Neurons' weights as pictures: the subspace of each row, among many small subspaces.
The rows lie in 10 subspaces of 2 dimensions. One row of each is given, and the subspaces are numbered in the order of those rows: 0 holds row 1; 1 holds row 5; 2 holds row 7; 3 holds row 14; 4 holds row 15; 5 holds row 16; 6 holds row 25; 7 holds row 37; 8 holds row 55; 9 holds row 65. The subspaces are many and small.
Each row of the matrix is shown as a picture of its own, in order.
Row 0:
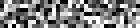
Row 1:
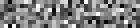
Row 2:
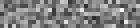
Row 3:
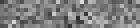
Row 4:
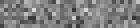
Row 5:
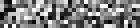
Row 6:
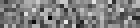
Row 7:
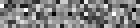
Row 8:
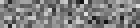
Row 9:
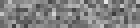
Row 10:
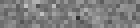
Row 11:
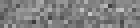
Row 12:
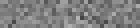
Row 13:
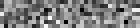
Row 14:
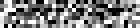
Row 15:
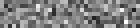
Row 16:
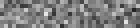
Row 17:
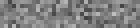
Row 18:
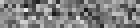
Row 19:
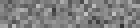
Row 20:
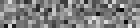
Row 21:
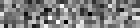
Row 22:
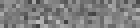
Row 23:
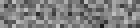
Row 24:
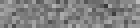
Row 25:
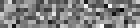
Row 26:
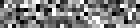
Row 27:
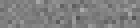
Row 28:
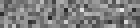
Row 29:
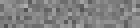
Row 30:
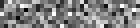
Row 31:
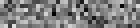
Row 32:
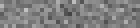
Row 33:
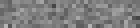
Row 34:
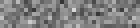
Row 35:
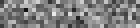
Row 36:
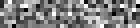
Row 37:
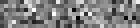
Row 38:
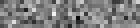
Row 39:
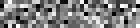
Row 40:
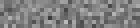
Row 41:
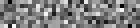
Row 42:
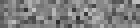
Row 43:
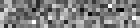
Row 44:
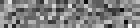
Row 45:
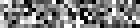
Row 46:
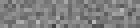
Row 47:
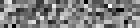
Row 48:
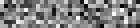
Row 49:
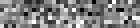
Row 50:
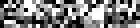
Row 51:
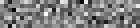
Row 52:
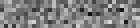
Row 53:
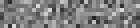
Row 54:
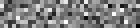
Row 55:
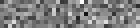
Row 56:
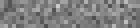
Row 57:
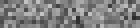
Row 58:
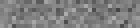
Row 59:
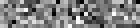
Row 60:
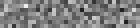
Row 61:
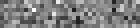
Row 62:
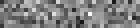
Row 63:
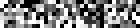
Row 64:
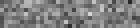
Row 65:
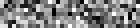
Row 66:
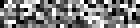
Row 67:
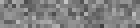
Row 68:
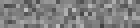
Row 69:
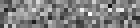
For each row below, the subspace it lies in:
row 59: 7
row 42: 7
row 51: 8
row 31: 0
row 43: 1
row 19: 7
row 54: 2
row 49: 9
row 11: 1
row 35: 9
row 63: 2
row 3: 8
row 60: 4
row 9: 1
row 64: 9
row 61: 7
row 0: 9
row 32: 5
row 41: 0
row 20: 0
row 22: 5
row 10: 4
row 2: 4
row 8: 8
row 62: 9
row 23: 6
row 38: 7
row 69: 1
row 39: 2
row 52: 9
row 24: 3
